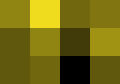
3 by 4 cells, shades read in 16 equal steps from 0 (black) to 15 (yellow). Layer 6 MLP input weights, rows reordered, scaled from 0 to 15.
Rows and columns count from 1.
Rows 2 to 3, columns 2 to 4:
9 4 10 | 7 0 6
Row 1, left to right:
9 15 7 8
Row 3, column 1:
6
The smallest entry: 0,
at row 3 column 3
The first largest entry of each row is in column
2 4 2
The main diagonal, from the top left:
9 9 0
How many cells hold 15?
1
